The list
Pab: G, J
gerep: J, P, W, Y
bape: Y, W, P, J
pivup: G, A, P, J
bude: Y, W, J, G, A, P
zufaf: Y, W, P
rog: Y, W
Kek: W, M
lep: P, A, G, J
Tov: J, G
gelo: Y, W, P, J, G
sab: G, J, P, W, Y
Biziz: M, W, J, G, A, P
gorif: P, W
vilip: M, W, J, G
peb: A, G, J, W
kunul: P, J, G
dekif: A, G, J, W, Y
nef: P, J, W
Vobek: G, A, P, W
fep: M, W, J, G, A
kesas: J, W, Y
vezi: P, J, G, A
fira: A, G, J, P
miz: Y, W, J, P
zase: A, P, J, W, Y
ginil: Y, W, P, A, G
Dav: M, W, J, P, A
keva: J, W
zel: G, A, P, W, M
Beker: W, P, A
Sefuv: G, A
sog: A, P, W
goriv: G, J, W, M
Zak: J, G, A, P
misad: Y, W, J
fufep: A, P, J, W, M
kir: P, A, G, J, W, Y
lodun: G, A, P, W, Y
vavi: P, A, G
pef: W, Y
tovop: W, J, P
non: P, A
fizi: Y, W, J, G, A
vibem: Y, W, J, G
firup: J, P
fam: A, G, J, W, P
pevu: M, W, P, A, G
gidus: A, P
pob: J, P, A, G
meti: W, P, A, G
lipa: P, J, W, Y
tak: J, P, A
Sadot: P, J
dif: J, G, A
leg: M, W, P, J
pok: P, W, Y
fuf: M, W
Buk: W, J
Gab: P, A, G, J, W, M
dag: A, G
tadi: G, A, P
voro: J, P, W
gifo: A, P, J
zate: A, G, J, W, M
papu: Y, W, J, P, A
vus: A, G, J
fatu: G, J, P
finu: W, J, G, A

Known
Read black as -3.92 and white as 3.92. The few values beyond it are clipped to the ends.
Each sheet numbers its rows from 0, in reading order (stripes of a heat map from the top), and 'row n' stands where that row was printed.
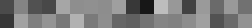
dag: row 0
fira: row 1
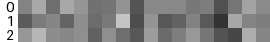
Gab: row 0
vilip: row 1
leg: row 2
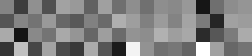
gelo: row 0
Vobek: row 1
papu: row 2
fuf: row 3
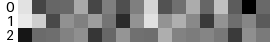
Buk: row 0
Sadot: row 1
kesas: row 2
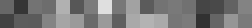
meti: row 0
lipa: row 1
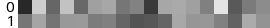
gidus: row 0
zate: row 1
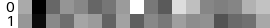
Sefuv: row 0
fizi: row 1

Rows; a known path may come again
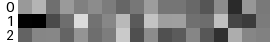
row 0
lep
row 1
pef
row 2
vilip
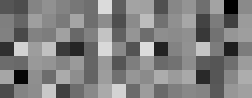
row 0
tovop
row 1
miz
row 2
Dav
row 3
firup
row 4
bude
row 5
papu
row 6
tadi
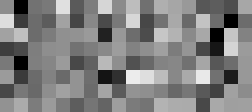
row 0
Beker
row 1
Buk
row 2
gifo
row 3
lodun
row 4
dif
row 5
rog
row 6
kir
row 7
goriv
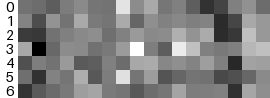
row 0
vavi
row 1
ginil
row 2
sab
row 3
Sefuv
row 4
Vobek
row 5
meti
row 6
dekif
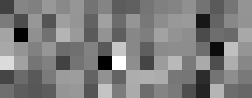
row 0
fam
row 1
gelo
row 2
fizi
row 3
pivup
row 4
Pab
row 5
lipa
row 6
kunul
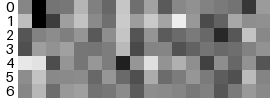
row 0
finu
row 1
non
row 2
pevu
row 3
Biziz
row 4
Sadot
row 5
leg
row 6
Gab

